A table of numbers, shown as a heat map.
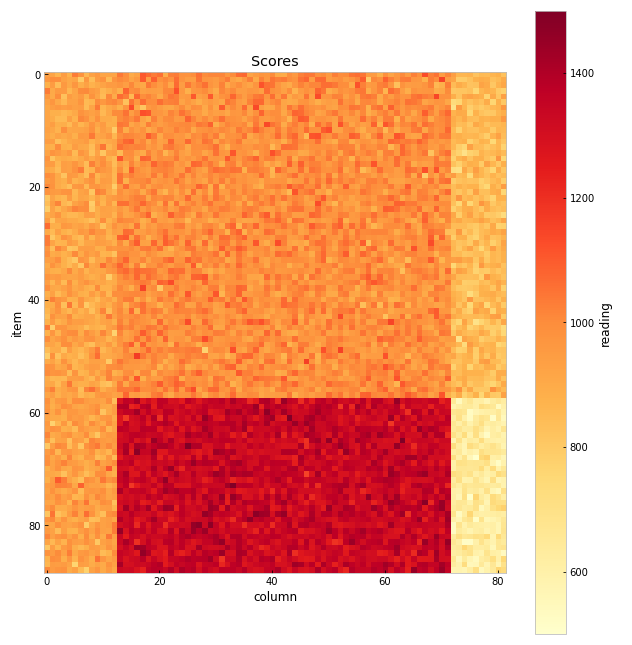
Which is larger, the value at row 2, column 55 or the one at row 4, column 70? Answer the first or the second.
the first
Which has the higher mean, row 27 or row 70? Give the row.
70
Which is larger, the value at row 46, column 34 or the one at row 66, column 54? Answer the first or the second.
the second
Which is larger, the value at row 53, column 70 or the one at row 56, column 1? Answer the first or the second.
the second
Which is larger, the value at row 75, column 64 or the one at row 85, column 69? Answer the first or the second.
the second
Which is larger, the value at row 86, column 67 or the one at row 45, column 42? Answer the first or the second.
the first
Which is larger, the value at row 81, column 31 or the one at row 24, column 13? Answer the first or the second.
the first
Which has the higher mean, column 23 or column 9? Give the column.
23
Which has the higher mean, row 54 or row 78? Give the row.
78
